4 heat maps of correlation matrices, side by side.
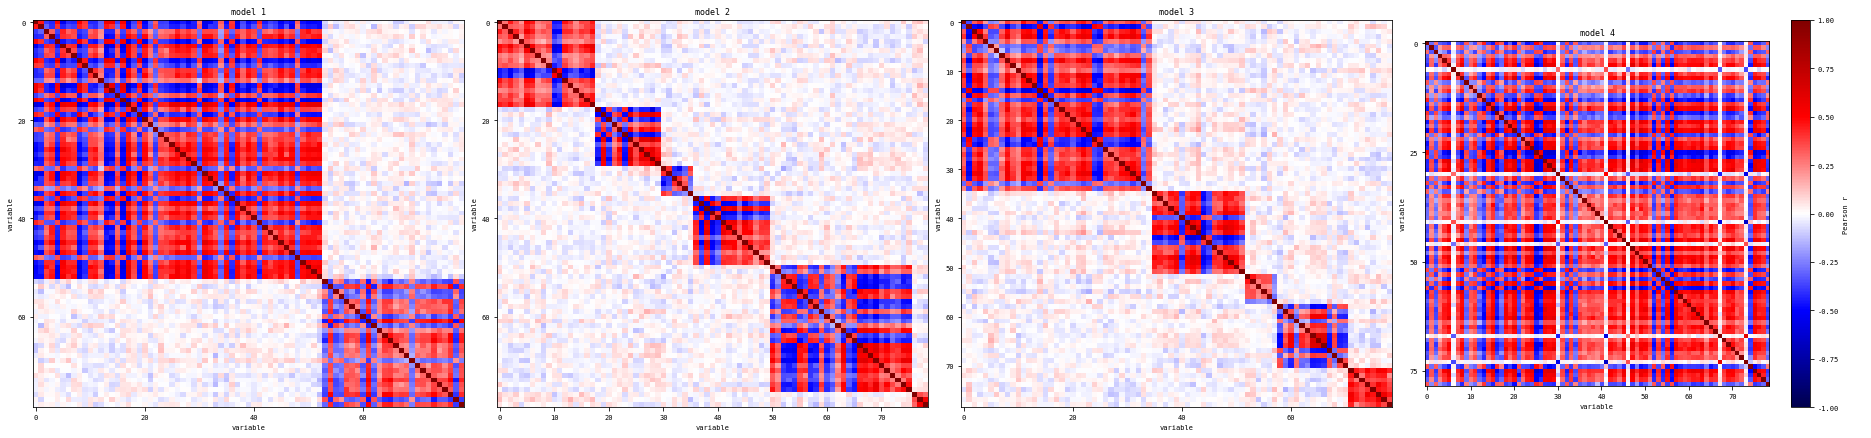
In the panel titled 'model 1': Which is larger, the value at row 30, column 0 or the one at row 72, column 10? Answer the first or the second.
the first
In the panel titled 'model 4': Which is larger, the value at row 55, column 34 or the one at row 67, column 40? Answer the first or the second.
the second
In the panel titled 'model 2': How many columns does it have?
79
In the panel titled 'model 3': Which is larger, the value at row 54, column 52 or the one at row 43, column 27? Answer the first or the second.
the first
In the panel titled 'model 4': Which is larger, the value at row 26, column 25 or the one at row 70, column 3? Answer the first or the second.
the first
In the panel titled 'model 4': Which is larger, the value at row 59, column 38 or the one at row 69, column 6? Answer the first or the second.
the first
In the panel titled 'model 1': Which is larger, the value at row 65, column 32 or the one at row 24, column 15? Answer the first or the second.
the second
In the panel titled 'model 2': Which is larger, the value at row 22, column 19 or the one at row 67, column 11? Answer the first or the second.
the first
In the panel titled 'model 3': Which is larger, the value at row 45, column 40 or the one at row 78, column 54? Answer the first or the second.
the first
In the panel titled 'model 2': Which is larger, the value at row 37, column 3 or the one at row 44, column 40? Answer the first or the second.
the first
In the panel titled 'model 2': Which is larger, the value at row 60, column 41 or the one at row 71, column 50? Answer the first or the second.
the second
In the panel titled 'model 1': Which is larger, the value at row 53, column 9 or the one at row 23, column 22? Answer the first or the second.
the first
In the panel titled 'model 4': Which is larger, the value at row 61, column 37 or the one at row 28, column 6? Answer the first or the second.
the first
